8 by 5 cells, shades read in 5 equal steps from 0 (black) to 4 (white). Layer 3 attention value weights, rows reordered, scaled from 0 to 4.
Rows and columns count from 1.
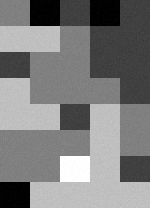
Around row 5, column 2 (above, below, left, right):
2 2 3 1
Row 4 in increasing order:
1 2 2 2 3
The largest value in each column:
3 3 4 3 3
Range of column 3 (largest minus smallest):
3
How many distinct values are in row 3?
2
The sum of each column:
16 17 17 16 12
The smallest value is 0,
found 3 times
